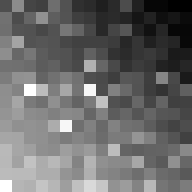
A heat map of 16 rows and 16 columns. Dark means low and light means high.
Ninth with the highest average: bottom left. Mirror symmetry: none. Roughest part: centre. Stripes: none. Grain: fine. Ninth with the lowest average: top right. Slope: up to the bottom left.
